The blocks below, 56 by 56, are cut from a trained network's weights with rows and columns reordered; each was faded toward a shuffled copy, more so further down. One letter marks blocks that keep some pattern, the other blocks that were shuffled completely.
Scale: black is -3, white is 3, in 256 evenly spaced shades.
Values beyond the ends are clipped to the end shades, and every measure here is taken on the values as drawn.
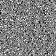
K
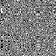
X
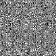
X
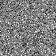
K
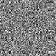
X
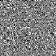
X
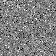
K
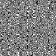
X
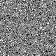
K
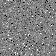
K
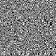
X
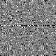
X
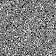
K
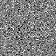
X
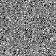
X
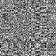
X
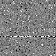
X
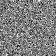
K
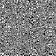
X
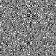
X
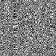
X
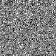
X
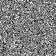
K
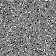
K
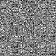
X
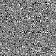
X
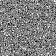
K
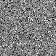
K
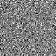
X
